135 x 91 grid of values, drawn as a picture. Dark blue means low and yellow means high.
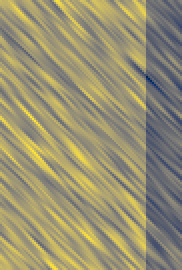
On average the colour sits 60% of the way up the scale. A vertical seam about 80% of the way across splits the table, and the left part is higher. The grain runs diagonally down to the right.
